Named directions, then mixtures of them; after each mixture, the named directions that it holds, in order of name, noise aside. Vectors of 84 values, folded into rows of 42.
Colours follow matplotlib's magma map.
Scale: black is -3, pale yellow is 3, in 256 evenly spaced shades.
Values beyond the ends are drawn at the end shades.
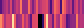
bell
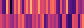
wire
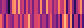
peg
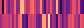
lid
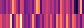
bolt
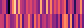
peg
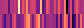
bolt, peg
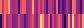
bell, lid, peg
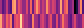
bolt, peg, wire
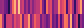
peg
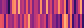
peg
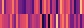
bolt, lid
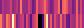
bell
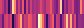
bell, bolt, peg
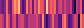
peg, wire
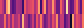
lid, peg, wire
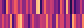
bolt, peg, wire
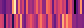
bell, bolt, peg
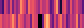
bell, lid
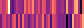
bolt, peg, wire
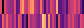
lid
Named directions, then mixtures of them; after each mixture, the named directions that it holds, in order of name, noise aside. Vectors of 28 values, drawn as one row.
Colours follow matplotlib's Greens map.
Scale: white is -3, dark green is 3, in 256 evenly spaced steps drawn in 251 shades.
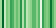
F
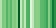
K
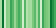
F, K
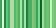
F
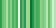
K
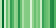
F, K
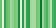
F, K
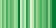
K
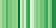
K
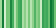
F, K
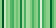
F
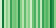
F, K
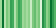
F, K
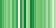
K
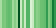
K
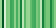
F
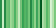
F, K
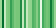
F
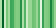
F
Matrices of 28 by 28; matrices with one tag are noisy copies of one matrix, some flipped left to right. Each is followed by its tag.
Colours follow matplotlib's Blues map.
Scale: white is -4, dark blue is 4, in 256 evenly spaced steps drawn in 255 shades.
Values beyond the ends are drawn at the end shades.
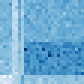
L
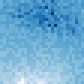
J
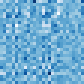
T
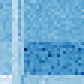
L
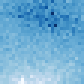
J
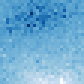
J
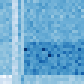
L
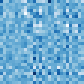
T
